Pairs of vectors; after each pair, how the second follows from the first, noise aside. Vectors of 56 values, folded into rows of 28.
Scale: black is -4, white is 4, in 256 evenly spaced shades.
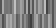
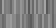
shrunk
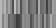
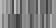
copied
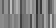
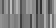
copied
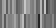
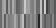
copied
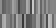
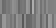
shrunk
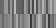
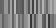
copied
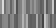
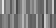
copied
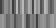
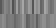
shrunk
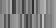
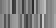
copied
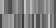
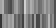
copied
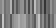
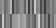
copied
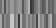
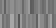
shrunk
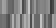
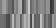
copied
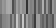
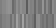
shrunk
